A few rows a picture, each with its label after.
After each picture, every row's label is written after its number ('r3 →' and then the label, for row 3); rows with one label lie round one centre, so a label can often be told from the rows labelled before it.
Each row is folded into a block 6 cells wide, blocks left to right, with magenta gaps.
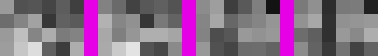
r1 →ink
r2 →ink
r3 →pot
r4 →pot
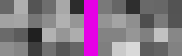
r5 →pot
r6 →ink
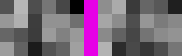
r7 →pot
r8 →pot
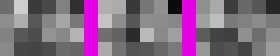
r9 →pot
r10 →pot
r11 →pot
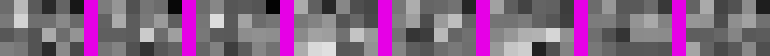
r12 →pot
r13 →pot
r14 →pot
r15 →ink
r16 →pot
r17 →ink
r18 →pot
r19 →pot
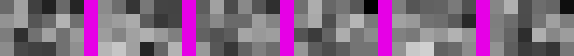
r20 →pot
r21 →ink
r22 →pot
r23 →pot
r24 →ink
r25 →pot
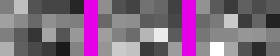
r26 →pot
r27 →ink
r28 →ink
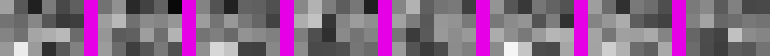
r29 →ink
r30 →pot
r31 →ink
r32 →pot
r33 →pot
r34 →ink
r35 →ink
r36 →pot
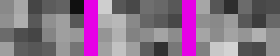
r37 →pot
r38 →ink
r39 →ink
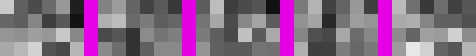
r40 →ink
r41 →pot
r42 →pot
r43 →pot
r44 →ink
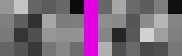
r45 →pot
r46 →pot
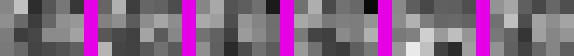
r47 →pot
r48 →pot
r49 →pot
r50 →pot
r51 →ink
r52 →pot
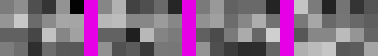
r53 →pot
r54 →pot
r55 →pot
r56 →ink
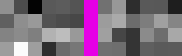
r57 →ink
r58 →pot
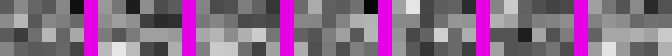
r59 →pot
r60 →ink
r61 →ink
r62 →pot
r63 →pot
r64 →pot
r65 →ink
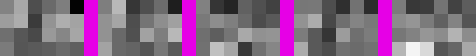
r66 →pot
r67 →pot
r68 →ink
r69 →pot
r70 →ink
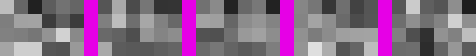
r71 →ink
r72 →pot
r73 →pot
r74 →ink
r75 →pot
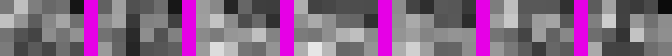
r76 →pot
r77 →pot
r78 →ink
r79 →ink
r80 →ink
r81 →pot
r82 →pot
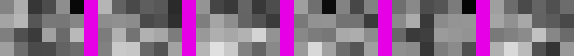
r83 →pot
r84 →ink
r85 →ink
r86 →ink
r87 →pot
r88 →ink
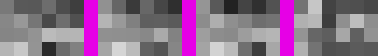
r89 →ink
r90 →ink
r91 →ink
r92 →pot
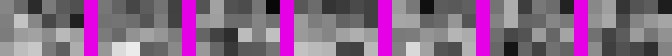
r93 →ink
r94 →ink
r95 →pot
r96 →ink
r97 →ink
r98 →pot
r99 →pot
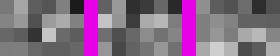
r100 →pot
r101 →pot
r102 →ink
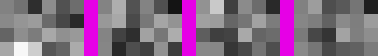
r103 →ink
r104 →pot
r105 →pot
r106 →pot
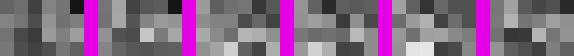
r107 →pot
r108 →pot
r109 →ink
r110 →ink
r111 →ink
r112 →pot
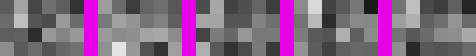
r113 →pot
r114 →ink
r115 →pot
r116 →pot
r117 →pot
